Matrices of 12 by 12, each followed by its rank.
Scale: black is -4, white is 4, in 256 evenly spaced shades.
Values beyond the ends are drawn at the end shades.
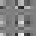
one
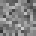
full rank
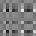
one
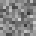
full rank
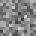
full rank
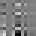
one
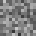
full rank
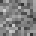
full rank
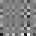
one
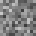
full rank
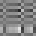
one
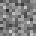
full rank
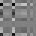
one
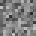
full rank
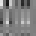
one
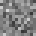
full rank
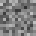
full rank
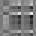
one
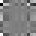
one
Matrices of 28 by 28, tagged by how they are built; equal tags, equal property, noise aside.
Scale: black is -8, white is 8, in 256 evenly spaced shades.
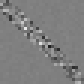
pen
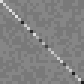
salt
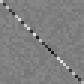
salt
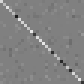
salt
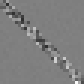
pen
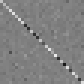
salt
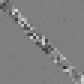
pen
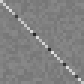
salt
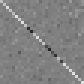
salt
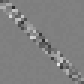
pen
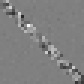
pen
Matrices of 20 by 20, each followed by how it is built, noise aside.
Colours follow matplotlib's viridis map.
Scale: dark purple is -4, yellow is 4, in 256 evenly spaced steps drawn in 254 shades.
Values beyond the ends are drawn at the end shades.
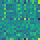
low rank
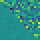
upper triangular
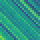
Toeplitz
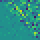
upper triangular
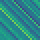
Toeplitz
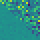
upper triangular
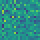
low rank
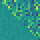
upper triangular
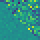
upper triangular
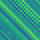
Toeplitz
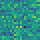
low rank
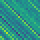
Toeplitz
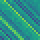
Toeplitz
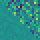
upper triangular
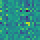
low rank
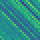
Toeplitz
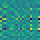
low rank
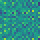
low rank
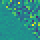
upper triangular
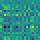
low rank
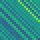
Toeplitz
